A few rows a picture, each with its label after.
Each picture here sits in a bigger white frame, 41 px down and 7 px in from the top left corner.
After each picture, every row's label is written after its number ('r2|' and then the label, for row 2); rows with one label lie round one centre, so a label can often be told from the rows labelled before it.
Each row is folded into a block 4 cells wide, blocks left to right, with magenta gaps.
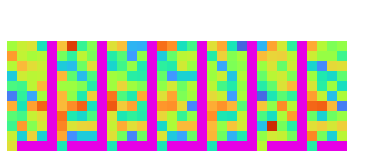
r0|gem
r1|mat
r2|mat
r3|mat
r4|mat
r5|gem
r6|mat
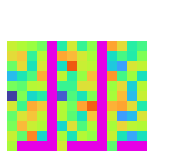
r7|gem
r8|gem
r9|mat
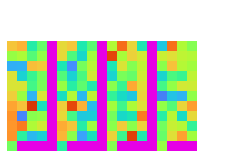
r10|mat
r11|mat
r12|gem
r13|gem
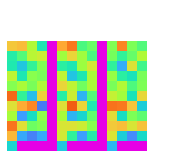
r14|mat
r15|mat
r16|mat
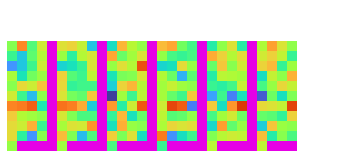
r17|mat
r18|mat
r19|gem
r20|mat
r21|gem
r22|gem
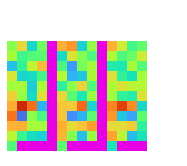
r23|mat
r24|mat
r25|mat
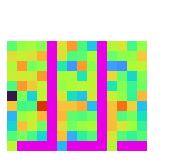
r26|gem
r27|mat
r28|mat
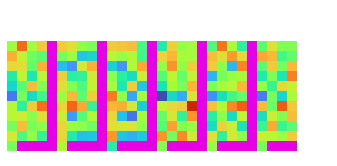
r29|gem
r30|mat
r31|mat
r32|gem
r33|gem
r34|gem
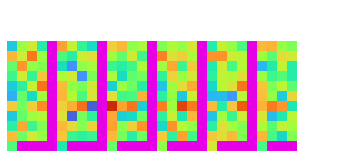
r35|gem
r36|mat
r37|mat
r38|gem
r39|gem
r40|mat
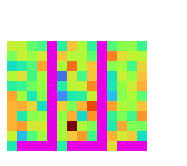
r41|mat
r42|gem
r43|gem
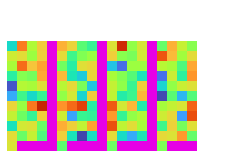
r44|gem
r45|mat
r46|mat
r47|gem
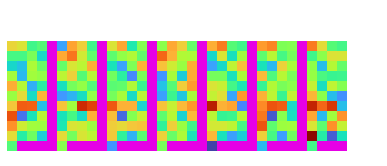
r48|mat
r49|gem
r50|mat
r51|gem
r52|mat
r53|mat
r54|mat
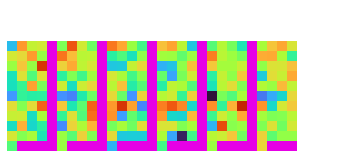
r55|gem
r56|gem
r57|mat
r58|mat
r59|gem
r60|gem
